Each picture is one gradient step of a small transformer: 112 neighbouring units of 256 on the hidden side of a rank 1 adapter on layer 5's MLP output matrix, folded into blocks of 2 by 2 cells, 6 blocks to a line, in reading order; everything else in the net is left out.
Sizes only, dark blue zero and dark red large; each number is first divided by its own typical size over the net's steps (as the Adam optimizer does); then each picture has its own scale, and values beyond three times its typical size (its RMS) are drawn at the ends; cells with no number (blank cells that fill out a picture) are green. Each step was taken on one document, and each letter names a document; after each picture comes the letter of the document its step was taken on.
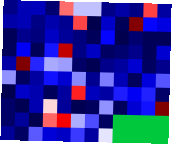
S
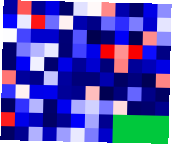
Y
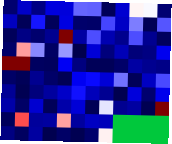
S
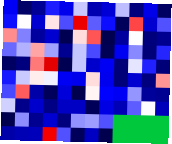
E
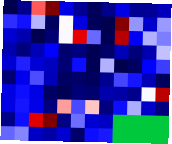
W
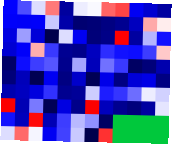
W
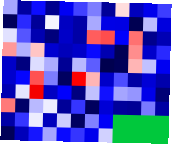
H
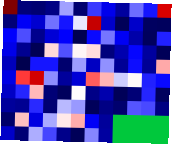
H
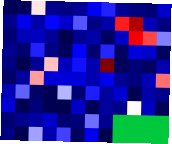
E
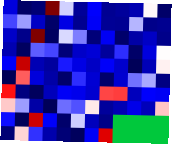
W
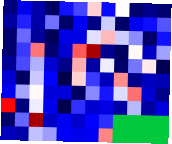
H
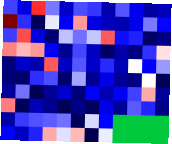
H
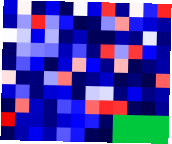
Y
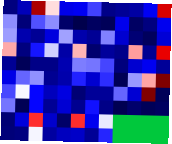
E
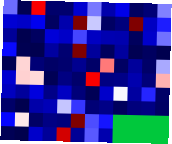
E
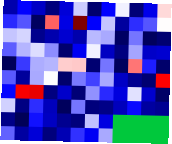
H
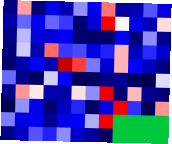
Y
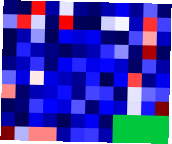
W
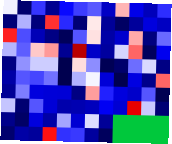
E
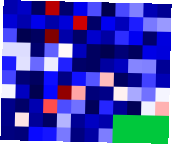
S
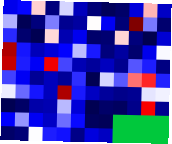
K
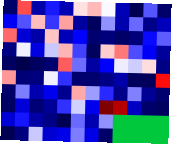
Y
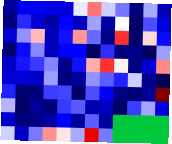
W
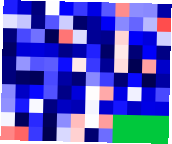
W
